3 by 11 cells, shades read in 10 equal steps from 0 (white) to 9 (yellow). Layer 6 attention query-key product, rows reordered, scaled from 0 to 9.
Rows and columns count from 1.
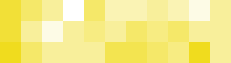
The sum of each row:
42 51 65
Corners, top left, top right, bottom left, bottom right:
8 4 9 4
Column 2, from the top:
6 4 6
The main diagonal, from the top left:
8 4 4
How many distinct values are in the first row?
6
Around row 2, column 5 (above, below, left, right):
6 4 4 4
